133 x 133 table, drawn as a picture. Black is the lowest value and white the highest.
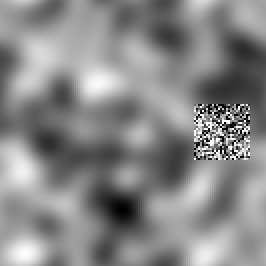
The ninth with the lowest average is the bottom middle. The halves do not mirror each other. The middle right is the roughest part. In the middle right lies a patch that is rougher than the rest.
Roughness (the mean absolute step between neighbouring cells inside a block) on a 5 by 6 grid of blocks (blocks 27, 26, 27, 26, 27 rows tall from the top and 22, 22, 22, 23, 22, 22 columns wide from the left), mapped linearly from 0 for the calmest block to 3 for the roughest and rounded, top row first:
0 0 0 0 0 0
0 0 0 0 0 0
0 0 0 0 3 3
0 0 0 0 0 0
0 0 0 0 0 0
